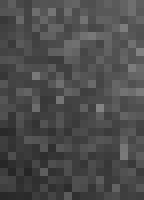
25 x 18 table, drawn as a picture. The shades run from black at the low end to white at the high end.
Slope: up to the top right. Odd rows or columns: none. Ninth with the lowest average: bottom left. Average level on the scale: 30%.
